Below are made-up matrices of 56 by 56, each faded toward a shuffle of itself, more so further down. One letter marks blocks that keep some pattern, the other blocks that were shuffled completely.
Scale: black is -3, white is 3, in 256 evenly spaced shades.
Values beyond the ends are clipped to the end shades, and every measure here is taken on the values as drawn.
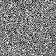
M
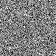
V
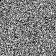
V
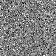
M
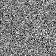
V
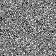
V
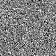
M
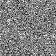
M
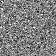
M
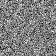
V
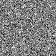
V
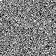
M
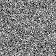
V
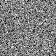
V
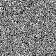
V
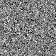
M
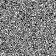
M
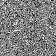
M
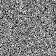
V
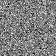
M
